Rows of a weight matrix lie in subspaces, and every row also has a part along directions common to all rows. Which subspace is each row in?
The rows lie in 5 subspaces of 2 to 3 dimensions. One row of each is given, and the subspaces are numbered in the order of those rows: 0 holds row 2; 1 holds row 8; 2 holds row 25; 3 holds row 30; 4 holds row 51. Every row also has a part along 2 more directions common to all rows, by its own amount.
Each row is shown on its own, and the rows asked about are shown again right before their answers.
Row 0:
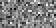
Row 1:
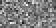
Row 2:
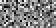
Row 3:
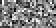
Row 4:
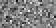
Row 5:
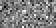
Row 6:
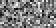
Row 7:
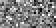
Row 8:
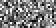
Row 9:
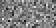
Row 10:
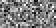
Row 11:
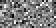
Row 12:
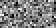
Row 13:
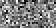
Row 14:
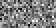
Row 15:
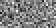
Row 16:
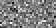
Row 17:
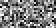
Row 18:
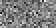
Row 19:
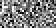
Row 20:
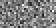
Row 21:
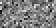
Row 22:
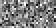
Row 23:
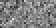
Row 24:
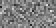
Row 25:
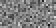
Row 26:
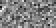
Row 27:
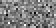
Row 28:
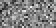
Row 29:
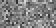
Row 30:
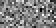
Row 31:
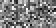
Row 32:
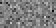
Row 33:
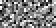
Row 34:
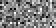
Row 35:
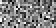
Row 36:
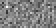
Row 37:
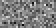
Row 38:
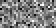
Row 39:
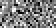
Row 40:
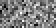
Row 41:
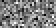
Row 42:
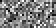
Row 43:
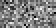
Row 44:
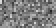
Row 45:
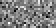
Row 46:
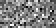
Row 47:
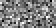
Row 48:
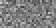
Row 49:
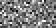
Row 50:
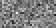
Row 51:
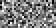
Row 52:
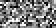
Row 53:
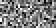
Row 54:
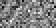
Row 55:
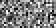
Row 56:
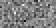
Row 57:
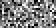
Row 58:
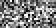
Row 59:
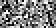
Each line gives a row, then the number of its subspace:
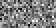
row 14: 1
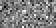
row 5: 3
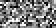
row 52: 1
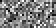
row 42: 1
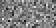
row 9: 3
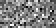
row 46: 3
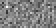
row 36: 1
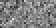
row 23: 1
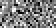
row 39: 4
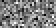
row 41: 4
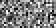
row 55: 1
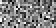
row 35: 2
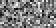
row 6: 1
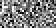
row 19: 4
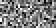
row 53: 2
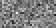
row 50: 4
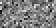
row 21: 3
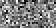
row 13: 0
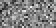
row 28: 3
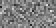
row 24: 4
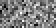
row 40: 3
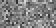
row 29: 0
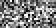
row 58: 0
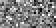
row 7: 3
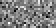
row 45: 2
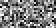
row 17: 1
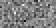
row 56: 3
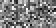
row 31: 0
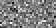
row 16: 2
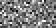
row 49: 2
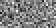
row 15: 2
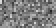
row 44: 4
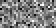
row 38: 1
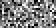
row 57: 3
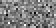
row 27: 2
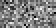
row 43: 0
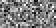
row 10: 3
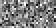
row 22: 0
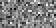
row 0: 4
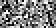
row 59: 0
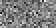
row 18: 2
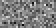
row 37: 4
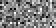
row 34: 3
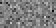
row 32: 1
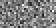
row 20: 3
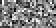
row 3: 4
